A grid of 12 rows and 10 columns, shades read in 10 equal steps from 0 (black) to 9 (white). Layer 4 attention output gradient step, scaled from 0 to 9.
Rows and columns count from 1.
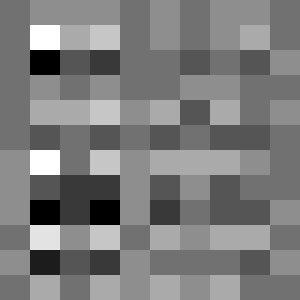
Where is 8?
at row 10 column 2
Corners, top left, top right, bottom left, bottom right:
4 4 4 4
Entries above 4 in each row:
6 6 1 4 7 0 8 3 3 7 3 6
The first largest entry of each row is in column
2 2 10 2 4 1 2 1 1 2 1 2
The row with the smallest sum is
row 9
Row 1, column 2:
5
